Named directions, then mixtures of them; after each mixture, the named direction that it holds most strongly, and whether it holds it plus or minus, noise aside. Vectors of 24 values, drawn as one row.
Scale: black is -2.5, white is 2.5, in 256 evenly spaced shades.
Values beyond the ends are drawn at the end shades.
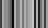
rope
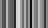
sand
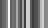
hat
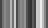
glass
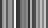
sand, minus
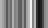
glass, minus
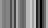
glass, minus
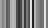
sand, minus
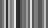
sand, minus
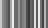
rope, minus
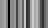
hat, minus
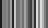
glass, plus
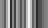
glass, minus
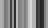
glass, minus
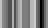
glass, minus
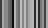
rope, plus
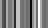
sand, plus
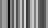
hat, minus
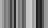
glass, minus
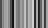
rope, plus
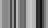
glass, minus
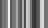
hat, plus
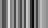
hat, plus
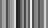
sand, minus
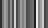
glass, plus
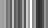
glass, minus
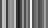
sand, minus
